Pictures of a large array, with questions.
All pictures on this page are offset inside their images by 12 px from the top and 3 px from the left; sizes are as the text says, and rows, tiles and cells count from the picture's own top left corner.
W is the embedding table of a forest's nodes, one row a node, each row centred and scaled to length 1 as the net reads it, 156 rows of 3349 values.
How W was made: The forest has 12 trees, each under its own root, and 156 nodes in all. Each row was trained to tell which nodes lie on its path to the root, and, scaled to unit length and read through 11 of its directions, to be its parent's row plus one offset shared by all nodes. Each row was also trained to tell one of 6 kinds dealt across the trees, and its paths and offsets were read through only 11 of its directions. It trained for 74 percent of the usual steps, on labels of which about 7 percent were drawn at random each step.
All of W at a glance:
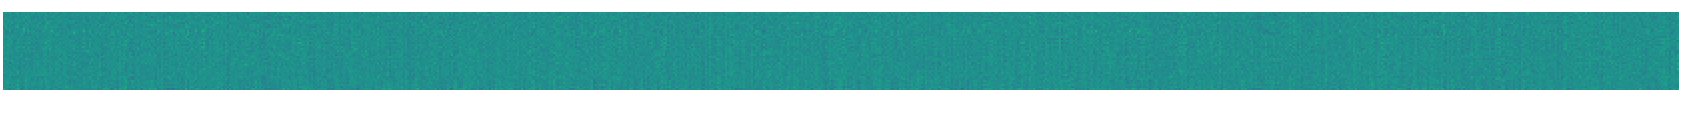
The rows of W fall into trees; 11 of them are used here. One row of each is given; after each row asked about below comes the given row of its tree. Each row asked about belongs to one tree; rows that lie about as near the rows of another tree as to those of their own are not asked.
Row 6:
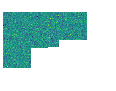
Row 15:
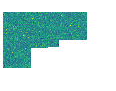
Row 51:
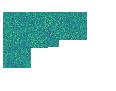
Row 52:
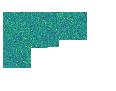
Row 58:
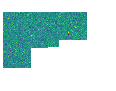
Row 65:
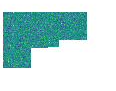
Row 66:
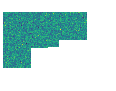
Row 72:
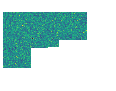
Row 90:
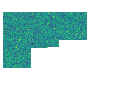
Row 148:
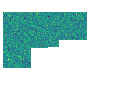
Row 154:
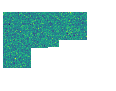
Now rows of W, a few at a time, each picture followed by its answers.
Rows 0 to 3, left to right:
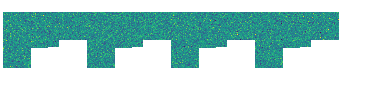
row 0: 51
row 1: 154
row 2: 52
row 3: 72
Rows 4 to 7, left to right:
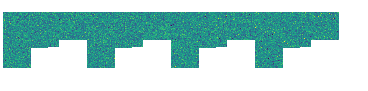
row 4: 148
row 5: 58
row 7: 51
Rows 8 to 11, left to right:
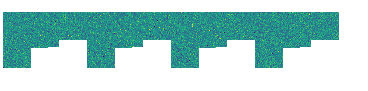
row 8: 15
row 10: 15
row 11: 65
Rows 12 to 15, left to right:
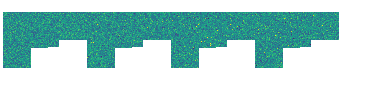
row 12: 52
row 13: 90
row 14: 66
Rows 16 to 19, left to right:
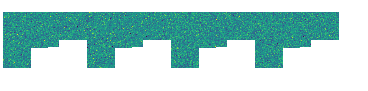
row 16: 65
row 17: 66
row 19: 52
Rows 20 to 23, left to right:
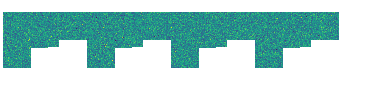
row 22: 65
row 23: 154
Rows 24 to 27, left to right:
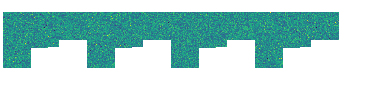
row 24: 90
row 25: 51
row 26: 58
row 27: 51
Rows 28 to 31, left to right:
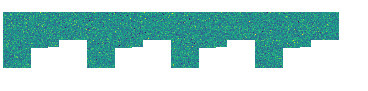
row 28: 6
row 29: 66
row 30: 72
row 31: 72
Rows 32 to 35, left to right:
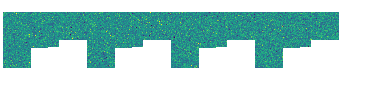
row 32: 51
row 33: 51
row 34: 66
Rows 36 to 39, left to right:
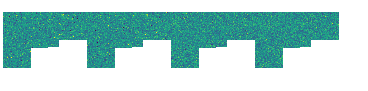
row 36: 15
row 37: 15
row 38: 51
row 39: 52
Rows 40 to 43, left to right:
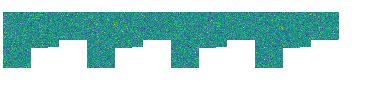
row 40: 52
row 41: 65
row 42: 52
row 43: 15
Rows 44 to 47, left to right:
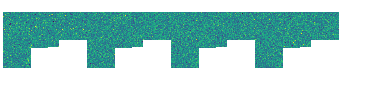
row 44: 52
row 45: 154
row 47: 58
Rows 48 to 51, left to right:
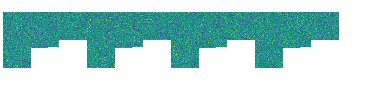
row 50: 90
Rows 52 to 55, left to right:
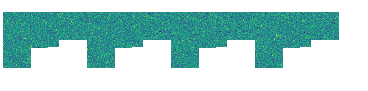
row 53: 15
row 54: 58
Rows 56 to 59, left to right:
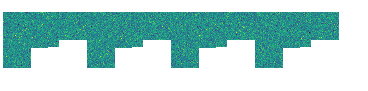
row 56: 65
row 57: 154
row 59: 90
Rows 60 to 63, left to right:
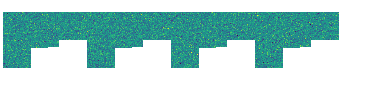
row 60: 58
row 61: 72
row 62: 66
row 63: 58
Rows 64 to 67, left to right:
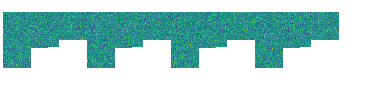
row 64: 148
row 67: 65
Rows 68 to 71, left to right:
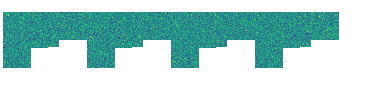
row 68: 52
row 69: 72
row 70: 51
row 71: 58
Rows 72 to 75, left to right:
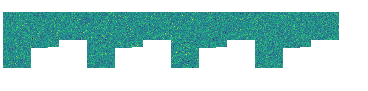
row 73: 66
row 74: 66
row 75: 65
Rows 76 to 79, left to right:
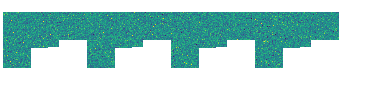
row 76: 72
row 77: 72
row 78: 6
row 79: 65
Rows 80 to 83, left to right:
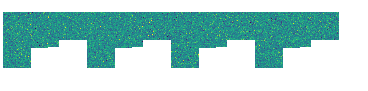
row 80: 66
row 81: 72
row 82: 6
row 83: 72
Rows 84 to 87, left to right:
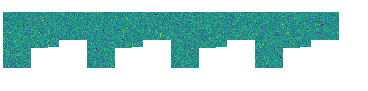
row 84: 66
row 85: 58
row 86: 65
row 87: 6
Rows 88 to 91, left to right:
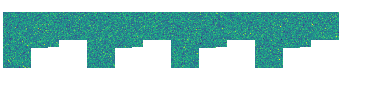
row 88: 65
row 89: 154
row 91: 52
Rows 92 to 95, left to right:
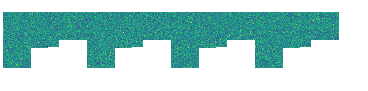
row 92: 148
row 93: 66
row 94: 66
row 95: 72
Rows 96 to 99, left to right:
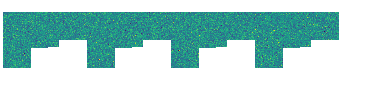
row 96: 65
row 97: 154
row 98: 58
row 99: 148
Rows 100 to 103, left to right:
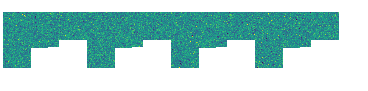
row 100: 65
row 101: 66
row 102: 15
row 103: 52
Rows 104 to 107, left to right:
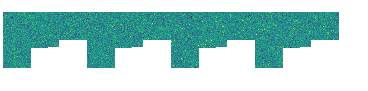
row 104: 65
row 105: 58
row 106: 15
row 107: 51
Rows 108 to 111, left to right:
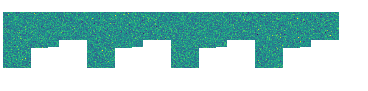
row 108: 148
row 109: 15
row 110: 148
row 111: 15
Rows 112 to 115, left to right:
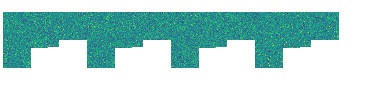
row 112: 51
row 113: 52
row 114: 15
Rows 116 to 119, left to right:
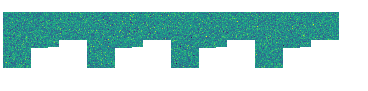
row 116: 66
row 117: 72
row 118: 72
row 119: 6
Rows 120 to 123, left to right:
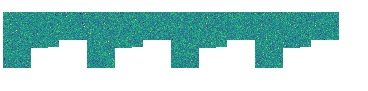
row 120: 72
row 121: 15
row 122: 154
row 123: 6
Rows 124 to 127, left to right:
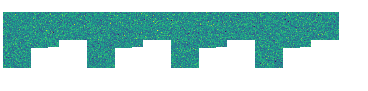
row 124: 154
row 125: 15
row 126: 52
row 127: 148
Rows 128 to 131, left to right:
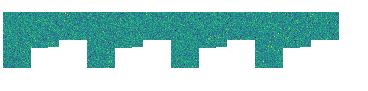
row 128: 58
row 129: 15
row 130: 65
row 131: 51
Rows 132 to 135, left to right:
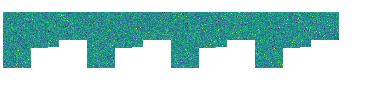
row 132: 15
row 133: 65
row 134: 66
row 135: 72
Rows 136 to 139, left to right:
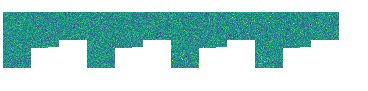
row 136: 66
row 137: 148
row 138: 72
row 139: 90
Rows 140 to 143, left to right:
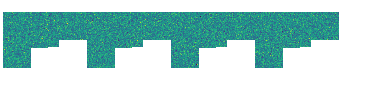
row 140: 90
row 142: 154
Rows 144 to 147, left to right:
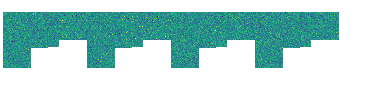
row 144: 51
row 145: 15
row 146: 154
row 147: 148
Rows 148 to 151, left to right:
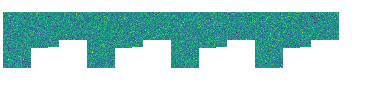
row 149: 66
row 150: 65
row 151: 148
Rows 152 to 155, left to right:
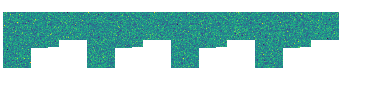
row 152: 72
